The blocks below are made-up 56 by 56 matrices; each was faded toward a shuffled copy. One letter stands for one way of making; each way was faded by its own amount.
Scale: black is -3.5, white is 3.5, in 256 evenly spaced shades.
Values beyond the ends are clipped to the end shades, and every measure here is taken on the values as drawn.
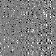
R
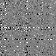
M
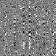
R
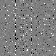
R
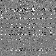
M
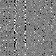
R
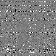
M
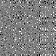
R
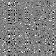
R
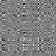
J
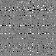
M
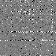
M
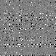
M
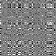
J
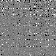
M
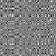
J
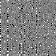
R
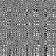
J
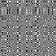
J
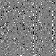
R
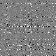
M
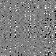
R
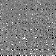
M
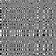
J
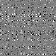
M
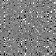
R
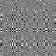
J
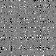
M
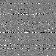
M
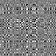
J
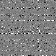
M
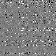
M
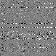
M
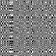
J
